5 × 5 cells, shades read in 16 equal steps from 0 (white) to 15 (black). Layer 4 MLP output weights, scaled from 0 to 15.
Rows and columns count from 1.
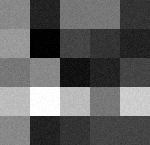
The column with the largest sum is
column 4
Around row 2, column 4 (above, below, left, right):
8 13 11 13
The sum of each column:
32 48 49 52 50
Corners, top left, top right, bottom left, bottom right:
7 12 7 11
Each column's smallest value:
4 0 4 8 3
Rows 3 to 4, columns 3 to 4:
14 13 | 4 8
